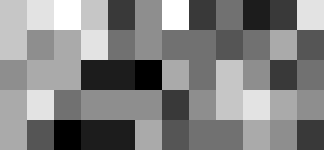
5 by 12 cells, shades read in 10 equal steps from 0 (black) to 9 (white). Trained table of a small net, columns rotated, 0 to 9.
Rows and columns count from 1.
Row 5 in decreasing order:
6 6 6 5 4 4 3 3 2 1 1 0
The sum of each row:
64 59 47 66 41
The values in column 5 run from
1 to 5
